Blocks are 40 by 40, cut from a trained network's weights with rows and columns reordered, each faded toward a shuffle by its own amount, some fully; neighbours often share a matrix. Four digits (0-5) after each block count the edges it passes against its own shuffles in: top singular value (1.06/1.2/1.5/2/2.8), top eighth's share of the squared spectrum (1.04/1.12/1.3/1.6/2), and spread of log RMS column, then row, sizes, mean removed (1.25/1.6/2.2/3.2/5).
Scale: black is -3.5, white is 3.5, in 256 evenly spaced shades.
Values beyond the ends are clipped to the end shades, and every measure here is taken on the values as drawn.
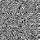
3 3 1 1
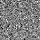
2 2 0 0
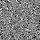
0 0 0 0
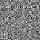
3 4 0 1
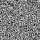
2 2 0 0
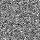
0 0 0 0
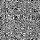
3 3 1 2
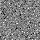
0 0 0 0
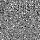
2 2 0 1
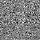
2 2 0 2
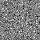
0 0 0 0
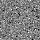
0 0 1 0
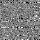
2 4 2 2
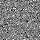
0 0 0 0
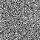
1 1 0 0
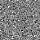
2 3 1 1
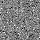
0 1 0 0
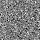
0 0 0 0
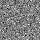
0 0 0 0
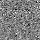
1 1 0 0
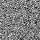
0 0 0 1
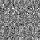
3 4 1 1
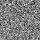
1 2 0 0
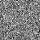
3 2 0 0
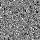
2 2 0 0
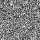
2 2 0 0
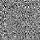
3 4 2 2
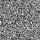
1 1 0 0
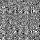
3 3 0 2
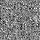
2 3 0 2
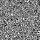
1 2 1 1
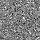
0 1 0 0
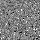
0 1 0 0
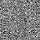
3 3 2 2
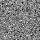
0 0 0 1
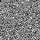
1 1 0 0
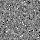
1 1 0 0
